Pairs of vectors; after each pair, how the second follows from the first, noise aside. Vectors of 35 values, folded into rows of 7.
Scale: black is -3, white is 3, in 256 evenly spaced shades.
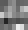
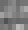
shrunk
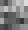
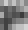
wrapped around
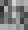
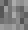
shrunk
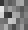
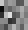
negated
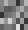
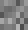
shrunk
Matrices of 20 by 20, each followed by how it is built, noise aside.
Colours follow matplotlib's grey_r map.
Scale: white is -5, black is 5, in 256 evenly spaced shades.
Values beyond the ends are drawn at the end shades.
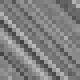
Toeplitz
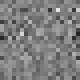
low rank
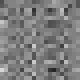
low rank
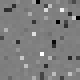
sparse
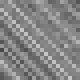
Toeplitz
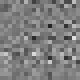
low rank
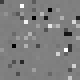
sparse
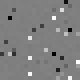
sparse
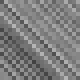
Toeplitz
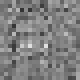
low rank
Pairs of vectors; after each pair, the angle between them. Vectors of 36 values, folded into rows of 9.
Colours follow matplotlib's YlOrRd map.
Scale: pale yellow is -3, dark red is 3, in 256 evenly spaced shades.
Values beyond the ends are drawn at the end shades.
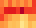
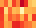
partly opposed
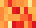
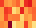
nearly opposite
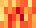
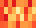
nearly opposite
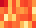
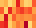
partly opposed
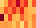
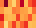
orthogonal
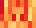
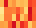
nearly opposite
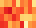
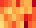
nearly opposite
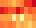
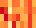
orthogonal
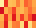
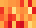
orthogonal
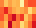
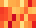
nearly parallel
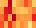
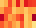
partly aligned
